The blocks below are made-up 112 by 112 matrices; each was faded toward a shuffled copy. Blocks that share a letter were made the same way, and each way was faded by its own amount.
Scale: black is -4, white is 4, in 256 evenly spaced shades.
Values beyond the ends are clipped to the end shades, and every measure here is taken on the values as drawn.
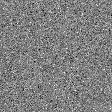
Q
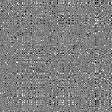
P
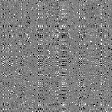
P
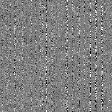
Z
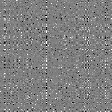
P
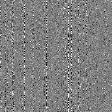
Z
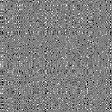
P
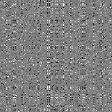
P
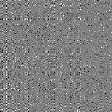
P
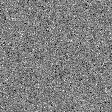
Q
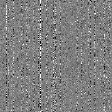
Z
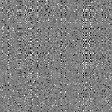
P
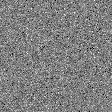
Q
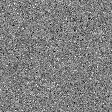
Q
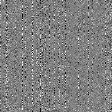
Z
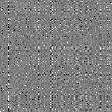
P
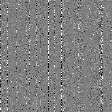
Z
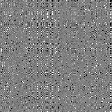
P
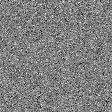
Q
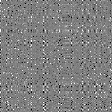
P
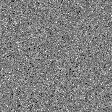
Q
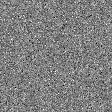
Q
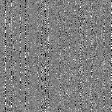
Z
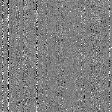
Z
